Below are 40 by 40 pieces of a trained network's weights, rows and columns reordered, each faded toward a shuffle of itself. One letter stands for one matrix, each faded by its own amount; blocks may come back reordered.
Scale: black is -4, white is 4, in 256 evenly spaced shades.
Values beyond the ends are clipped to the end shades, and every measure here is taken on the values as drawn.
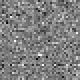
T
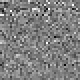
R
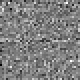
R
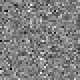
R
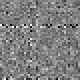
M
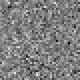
T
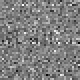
R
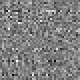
R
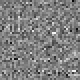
R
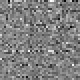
R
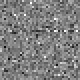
T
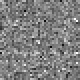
T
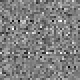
R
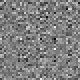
M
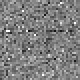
T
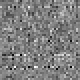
M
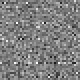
R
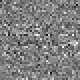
R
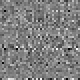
M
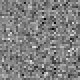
T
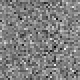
T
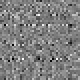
M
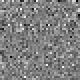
R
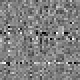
M
